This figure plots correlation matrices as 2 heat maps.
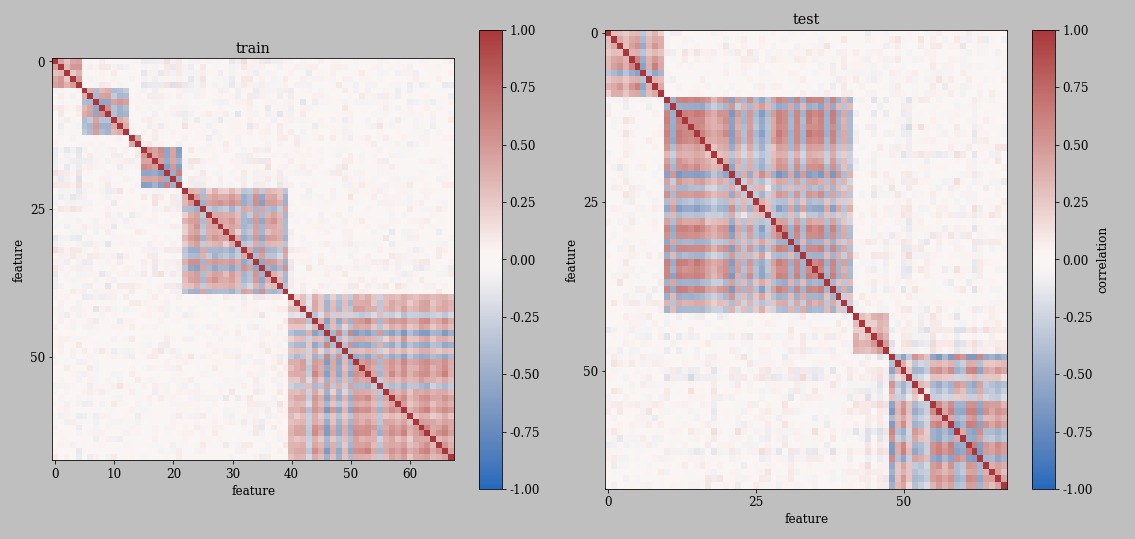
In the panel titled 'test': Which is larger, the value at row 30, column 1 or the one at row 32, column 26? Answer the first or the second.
the first
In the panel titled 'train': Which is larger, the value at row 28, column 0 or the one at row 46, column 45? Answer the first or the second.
the first
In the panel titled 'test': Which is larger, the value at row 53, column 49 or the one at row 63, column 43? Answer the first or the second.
the second
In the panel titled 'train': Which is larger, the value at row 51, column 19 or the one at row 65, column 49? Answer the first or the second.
the second
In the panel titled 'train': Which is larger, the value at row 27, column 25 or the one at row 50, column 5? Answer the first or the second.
the second
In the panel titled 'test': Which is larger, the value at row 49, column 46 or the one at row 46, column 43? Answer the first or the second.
the second
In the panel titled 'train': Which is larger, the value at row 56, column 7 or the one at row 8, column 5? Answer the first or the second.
the second
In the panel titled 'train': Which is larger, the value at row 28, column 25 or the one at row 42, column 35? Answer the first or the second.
the second
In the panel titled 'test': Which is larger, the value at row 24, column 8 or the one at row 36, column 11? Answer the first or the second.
the first
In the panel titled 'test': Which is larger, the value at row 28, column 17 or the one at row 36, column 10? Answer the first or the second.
the second
